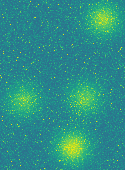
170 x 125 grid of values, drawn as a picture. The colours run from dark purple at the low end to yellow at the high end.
Histogram: skewed, a long tail of high values. Mirror symmetry: none. Bumps: four.
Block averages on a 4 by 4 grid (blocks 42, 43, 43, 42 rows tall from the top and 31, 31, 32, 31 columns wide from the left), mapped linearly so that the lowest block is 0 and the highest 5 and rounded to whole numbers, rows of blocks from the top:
0014 | 0000 | 3131 | 0150
